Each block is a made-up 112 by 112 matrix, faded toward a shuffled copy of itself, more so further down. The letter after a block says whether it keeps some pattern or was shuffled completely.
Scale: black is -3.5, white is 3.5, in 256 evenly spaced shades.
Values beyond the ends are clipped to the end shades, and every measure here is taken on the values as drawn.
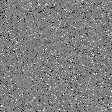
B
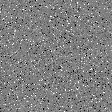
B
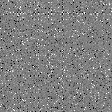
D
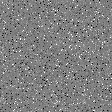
B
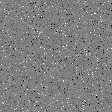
B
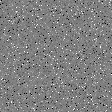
B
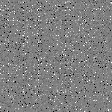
D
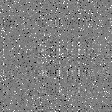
D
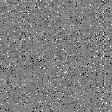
D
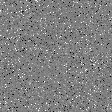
B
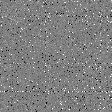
D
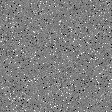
B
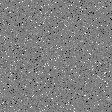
B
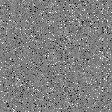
D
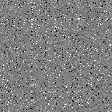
D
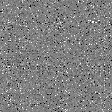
D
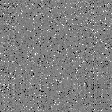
D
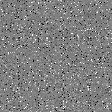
D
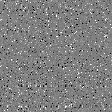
D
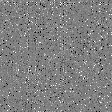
D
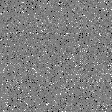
D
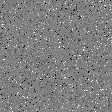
B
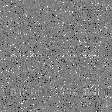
D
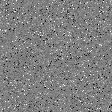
B
